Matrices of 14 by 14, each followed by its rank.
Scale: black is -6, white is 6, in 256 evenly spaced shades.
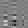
one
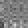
two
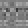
two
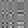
one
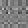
two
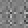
two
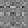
two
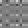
one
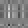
one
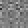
two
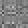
two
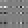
one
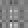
one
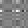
one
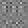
two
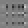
one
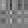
one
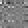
two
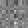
two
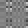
one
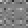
two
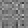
two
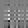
one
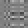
one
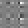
one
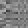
two
